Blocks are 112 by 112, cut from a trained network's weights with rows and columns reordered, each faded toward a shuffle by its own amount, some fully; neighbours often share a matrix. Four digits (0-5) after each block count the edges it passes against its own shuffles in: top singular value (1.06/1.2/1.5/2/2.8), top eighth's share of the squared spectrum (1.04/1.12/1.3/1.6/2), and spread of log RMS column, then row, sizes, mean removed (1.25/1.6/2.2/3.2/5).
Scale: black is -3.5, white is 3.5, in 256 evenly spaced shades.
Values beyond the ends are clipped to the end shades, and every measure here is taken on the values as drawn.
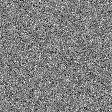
0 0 0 0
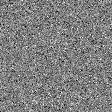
0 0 0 0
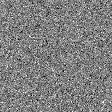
1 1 0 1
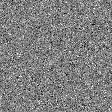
0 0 0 0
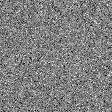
0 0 0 0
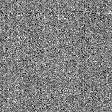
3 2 0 2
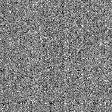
3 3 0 2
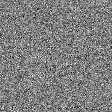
2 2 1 1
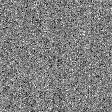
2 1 0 0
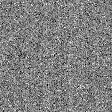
2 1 0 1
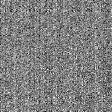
3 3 1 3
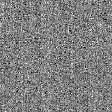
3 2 1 2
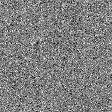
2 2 0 1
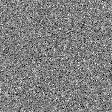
2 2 0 1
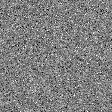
0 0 0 0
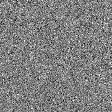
2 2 0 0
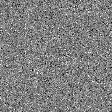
2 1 1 0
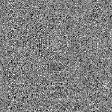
3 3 3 1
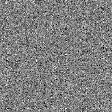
3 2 2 1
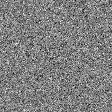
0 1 0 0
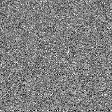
2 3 1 2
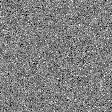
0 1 0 0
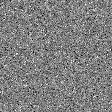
1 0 0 0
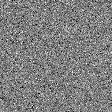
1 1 0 0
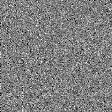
3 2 2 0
